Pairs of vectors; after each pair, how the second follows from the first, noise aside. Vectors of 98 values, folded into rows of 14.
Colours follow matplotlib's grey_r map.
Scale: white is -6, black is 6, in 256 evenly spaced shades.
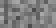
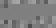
partly zeroed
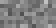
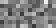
scaled up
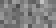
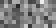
scaled up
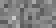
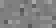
partly zeroed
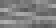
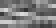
scaled up
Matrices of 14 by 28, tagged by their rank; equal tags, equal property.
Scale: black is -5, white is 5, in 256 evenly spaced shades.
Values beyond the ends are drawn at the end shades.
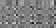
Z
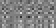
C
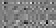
Z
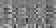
Z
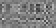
Z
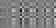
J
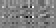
Z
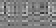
C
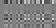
J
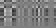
J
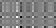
J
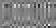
C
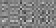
Z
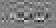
C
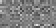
Z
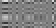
J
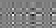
J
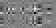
C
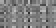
C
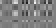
J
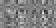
C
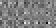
Z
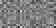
Z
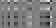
J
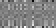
C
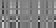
J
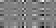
J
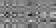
C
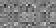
Z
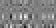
C
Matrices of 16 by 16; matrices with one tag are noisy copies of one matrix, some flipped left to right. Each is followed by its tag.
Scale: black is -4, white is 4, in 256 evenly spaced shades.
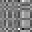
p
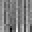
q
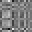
p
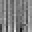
q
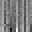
q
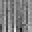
q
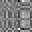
p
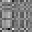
p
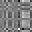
p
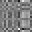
p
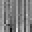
q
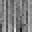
q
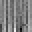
q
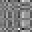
p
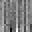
q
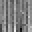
q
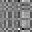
p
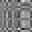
p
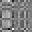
p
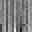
q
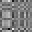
p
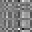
p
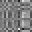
p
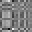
p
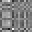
p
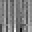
q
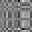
p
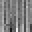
q
